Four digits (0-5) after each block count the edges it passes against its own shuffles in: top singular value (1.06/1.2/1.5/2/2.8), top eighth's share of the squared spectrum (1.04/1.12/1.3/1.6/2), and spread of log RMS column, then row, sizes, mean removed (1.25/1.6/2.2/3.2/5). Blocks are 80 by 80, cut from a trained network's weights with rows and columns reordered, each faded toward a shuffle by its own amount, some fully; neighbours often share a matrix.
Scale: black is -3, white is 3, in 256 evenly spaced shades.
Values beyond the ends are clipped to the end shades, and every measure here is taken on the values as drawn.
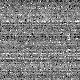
4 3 1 2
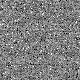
0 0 0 0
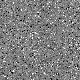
1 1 0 0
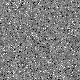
1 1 0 0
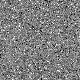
1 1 0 0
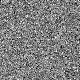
0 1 0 0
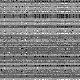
5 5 3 3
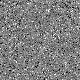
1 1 0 0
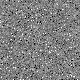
0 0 0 0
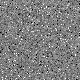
0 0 0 0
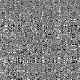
3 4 1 3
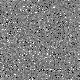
2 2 0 1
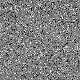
1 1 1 0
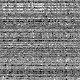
5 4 2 3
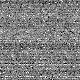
4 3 1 2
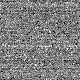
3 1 0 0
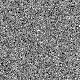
1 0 0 0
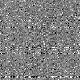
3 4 1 3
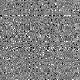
3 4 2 3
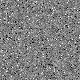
0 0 0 0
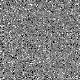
3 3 2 1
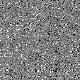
2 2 0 2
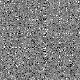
2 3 2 1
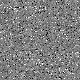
1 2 0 1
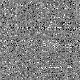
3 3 1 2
